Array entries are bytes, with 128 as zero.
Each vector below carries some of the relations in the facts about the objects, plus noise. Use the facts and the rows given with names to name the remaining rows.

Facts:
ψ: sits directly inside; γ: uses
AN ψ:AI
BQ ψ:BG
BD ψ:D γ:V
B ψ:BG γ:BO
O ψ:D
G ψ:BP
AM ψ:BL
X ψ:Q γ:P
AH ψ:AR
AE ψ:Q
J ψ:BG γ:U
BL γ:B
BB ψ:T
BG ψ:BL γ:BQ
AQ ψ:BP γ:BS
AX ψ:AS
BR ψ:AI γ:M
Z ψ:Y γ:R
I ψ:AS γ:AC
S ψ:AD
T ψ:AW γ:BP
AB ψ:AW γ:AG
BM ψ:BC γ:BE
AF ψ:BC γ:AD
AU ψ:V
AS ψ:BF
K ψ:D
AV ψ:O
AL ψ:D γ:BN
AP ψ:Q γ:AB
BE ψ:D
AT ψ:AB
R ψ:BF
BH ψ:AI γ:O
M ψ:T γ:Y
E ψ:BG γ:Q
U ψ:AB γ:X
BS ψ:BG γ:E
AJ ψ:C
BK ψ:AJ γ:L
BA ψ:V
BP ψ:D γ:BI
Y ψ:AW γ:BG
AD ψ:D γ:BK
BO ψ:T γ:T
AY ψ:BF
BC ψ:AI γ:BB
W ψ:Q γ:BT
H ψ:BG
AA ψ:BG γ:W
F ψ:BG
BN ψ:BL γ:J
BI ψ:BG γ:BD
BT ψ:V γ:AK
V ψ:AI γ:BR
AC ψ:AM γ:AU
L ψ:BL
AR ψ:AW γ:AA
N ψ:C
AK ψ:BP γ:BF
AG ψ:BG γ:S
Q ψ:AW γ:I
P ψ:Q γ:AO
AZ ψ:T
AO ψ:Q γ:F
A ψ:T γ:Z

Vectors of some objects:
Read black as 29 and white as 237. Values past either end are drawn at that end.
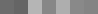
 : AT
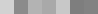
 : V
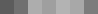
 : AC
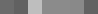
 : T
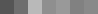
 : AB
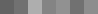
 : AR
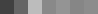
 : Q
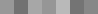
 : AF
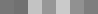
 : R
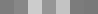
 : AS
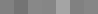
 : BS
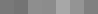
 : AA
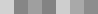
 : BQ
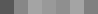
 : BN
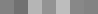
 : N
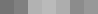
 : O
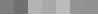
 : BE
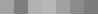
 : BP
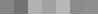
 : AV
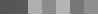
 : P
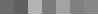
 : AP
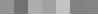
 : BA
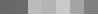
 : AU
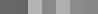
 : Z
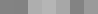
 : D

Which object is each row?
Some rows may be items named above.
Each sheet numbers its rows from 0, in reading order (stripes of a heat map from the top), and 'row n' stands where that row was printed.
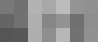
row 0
S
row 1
AR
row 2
AO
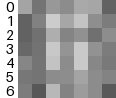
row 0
BI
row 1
BF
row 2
AR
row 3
I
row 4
AX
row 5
E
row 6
BO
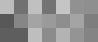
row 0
M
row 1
BN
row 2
BB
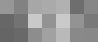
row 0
BC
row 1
I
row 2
F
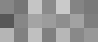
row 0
AX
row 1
BN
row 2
Y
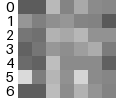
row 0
W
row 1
BL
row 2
AK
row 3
J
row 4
T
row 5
BR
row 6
BB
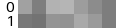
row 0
BP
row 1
AG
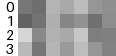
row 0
S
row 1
AR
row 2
V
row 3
BD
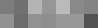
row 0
BK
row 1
B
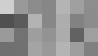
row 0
BG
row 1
X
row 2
AQ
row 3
L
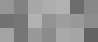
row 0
BC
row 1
AL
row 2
BI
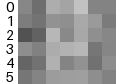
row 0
BT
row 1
H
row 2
U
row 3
AI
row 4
AR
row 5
AM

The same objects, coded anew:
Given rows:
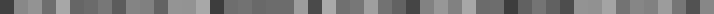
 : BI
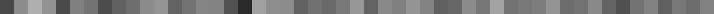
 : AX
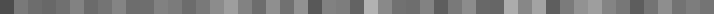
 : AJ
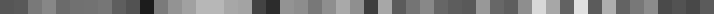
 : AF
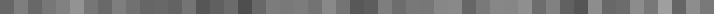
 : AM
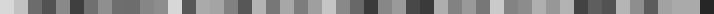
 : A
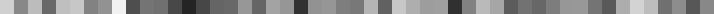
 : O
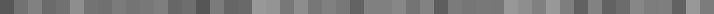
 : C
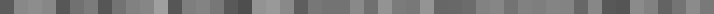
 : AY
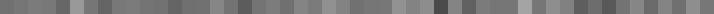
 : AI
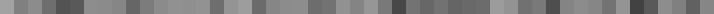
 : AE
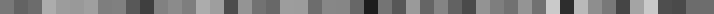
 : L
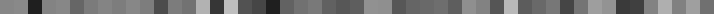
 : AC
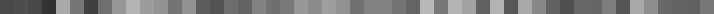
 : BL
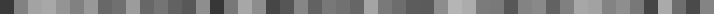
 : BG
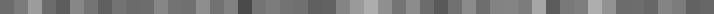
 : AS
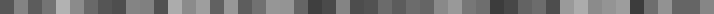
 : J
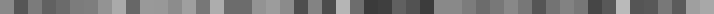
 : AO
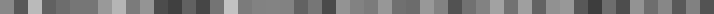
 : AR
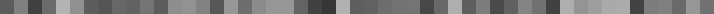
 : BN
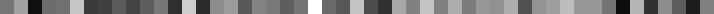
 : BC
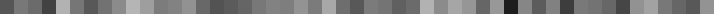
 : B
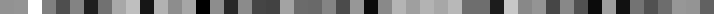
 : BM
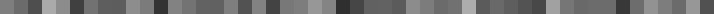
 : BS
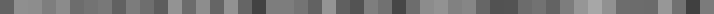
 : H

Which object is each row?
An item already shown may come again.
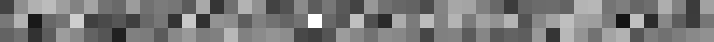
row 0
BQ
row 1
BC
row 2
AL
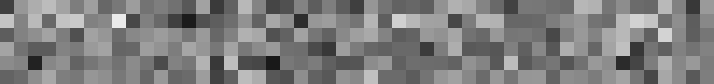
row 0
BQ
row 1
O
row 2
M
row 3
U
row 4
AC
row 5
Y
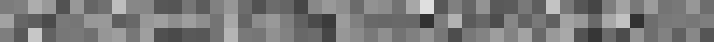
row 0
BT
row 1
U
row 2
AR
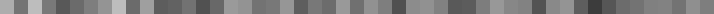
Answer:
W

